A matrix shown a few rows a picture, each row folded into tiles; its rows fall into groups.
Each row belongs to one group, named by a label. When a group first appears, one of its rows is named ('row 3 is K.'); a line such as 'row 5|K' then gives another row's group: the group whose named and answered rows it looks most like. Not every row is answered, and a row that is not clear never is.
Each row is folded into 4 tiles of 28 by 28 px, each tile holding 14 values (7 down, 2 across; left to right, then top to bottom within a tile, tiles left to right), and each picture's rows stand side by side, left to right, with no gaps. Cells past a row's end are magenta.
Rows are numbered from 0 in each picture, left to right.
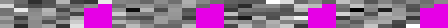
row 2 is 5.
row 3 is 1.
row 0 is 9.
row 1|1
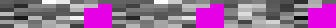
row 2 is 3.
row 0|5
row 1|5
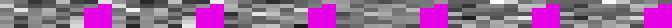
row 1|9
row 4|5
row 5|5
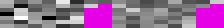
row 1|9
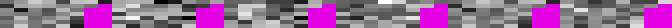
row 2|3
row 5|9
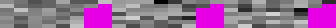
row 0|9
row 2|1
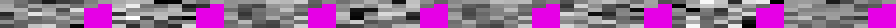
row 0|3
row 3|1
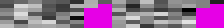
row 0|3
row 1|1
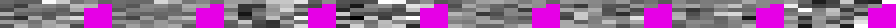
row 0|5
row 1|5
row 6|1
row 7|9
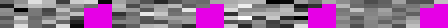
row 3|9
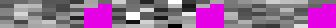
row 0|3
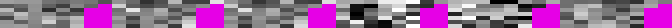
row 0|1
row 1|9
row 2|9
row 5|3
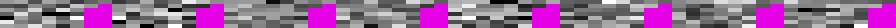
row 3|1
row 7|1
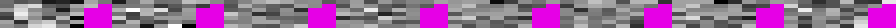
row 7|9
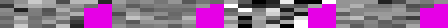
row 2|9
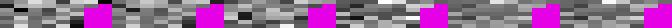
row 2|1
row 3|5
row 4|5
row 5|5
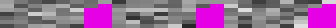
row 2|9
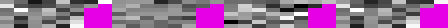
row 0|9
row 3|9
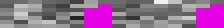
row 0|3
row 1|5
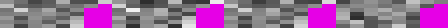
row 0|9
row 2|9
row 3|1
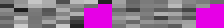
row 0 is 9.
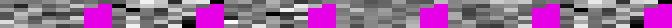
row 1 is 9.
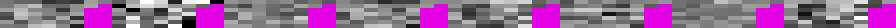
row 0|3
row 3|3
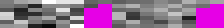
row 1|1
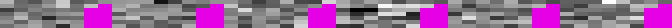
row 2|9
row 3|1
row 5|5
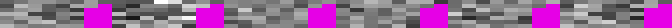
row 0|3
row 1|5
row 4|1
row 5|3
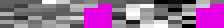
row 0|5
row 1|3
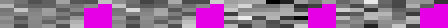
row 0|9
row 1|9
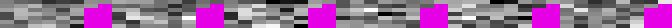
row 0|3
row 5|9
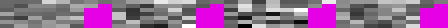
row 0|5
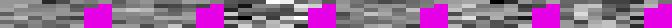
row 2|5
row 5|3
